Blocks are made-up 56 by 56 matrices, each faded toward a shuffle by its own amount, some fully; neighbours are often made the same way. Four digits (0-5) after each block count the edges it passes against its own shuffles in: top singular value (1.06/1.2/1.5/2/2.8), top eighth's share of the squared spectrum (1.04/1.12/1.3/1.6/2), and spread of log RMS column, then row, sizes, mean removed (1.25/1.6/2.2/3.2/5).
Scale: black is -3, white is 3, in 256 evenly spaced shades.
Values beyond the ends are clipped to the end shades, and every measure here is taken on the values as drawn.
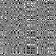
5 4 3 3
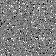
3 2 0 0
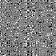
4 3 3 2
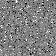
0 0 0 0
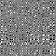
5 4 3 3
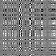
5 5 4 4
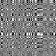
5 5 4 4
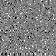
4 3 1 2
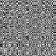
4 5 3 3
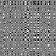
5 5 4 3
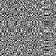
4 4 2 3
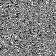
2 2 0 1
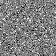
1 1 0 0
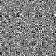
4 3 2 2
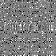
4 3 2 2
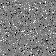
0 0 0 0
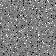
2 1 0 0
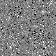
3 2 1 0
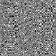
4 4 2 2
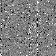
2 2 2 0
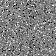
0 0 1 0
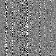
2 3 4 0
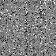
1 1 2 0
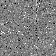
1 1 0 0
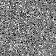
0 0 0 0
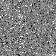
0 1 1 0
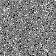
0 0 1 0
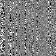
2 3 4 0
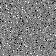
0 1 0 0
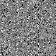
1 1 2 0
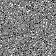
0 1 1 0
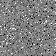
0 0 0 0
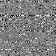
2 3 0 3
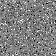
1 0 0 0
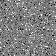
1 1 0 0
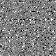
1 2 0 2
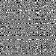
2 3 2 4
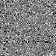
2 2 1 2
